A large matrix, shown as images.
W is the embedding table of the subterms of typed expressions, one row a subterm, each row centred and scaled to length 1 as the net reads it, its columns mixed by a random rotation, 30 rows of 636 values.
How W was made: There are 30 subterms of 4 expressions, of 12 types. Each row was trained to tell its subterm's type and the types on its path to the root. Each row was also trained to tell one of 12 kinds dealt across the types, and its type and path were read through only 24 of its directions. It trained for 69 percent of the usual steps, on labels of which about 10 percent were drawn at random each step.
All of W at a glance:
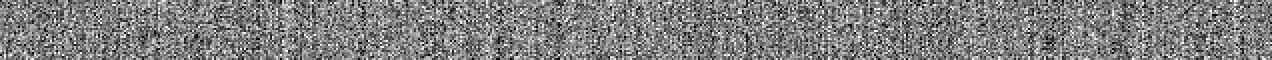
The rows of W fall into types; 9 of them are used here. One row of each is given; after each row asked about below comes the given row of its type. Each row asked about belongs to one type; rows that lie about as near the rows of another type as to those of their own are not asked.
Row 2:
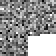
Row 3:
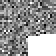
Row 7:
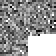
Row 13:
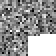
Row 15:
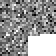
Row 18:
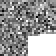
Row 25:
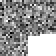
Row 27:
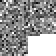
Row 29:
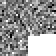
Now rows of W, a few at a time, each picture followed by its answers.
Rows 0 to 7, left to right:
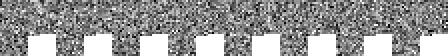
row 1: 7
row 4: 25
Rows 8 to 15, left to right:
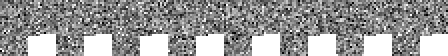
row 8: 3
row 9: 15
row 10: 27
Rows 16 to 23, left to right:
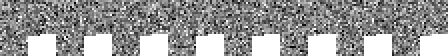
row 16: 2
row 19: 29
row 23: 15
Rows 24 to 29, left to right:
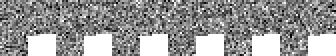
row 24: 29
